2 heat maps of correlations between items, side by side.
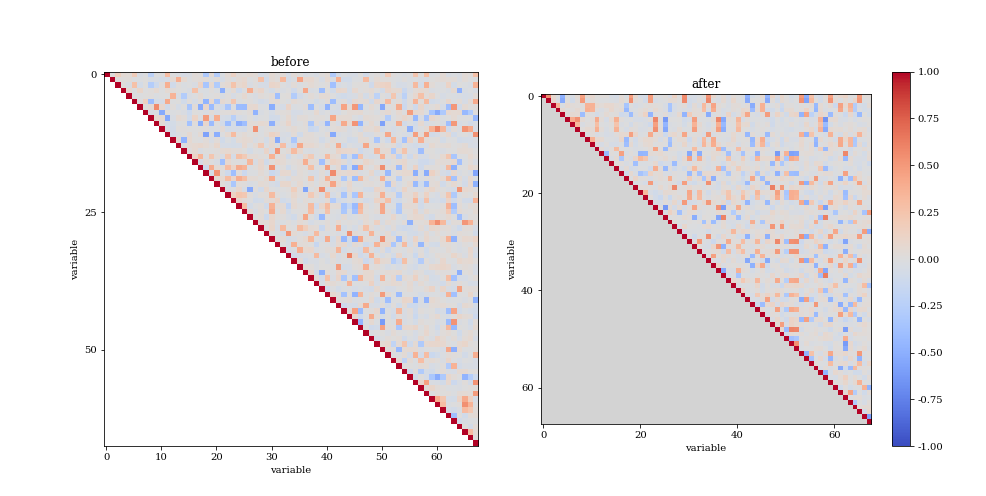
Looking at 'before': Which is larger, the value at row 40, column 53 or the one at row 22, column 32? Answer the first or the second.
the second
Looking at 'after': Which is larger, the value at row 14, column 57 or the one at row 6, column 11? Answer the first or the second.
the second
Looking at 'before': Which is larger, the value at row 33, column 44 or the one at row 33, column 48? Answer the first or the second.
the first
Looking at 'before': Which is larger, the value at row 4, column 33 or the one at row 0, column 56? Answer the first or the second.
the second
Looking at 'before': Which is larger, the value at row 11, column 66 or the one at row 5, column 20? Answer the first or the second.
the first
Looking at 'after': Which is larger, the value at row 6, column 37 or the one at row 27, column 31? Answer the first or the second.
the second
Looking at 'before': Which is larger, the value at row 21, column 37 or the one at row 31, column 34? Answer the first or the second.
the second
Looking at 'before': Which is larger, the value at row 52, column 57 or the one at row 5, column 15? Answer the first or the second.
the first
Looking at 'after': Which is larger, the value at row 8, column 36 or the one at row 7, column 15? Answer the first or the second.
the second
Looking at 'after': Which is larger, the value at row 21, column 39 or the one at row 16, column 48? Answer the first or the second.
the first
